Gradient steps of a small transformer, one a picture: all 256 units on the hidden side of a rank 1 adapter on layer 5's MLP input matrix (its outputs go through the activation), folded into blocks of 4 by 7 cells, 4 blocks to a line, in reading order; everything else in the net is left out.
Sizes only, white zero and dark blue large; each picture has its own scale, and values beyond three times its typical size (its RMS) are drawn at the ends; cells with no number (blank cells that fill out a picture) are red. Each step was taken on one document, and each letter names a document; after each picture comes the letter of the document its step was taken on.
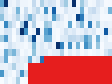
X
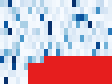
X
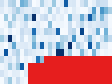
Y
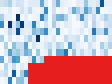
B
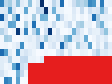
X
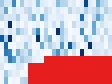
B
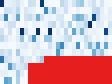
X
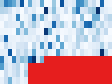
B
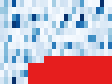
B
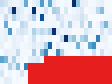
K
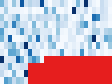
B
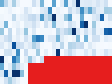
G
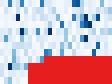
X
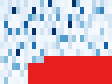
K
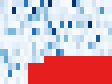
K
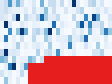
X
